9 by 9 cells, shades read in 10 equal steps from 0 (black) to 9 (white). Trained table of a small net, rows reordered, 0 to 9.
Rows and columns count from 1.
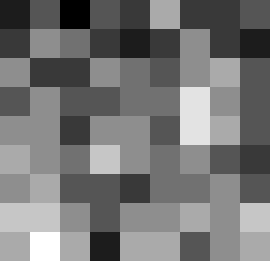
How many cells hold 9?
1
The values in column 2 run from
2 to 9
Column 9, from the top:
3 1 3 3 3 2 3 7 6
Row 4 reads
3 5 3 3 4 4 8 5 3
